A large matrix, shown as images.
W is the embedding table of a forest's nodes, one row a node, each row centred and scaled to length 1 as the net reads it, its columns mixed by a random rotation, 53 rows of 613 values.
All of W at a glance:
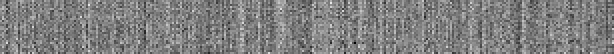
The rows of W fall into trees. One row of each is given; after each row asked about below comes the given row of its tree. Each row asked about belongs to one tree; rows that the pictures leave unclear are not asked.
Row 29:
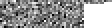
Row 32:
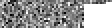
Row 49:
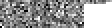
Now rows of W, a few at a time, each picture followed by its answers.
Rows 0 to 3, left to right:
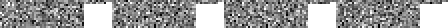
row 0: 49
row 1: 32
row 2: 32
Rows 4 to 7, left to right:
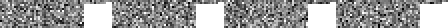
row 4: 49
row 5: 32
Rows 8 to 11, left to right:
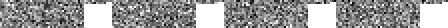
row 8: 49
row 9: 29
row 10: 32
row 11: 32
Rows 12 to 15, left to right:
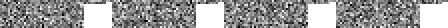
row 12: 32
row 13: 49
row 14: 49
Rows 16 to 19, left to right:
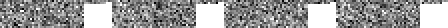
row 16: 49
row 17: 49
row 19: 49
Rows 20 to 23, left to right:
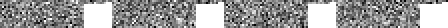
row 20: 29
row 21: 32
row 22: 29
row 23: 32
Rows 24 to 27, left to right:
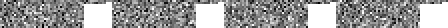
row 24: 32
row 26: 32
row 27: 32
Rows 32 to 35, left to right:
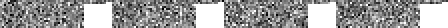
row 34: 29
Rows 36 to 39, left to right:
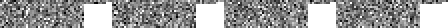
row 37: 29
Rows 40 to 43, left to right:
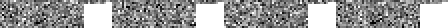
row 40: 29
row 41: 49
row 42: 29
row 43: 29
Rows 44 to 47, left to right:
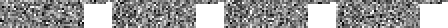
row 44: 49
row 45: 32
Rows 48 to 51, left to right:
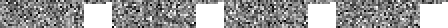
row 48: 32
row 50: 49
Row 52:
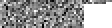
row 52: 32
